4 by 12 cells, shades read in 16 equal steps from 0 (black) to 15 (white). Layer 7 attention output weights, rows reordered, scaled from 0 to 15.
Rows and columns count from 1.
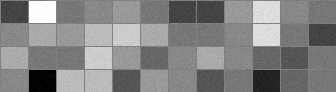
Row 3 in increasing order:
5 6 6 7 7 7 8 8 9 10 10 12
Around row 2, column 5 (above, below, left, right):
9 9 11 10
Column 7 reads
4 7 8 8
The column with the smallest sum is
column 12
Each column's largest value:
10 15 11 12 12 10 8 10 9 13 8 7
